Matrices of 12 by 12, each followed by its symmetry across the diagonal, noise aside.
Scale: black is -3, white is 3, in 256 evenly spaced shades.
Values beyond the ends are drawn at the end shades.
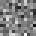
antisymmetric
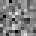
neither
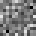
symmetric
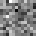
neither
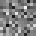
antisymmetric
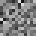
symmetric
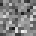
neither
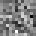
antisymmetric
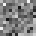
symmetric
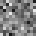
antisymmetric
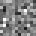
neither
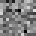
neither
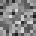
symmetric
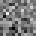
neither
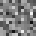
antisymmetric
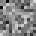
symmetric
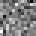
antisymmetric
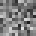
antisymmetric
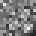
symmetric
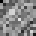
symmetric
